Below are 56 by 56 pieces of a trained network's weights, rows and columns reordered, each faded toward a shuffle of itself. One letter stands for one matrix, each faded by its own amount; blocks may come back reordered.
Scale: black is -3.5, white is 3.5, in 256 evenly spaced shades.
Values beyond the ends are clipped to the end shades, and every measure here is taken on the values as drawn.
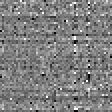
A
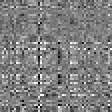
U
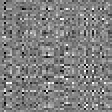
U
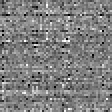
A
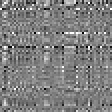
U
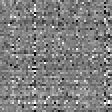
A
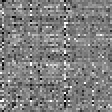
A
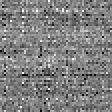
A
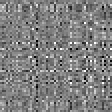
U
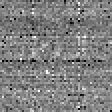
A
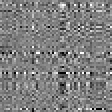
U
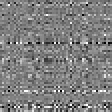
U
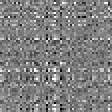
U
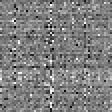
A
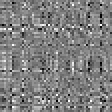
U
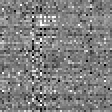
A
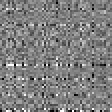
U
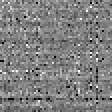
A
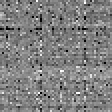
A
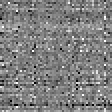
A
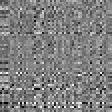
U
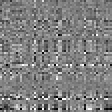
U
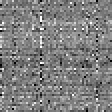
A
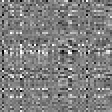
U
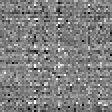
A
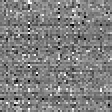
A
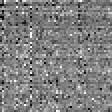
A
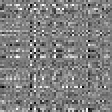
U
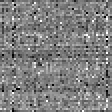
A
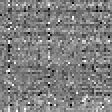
A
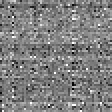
A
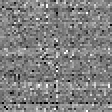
A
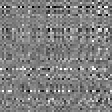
U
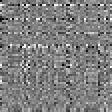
U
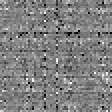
A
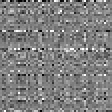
U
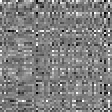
U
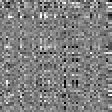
U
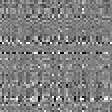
U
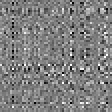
U
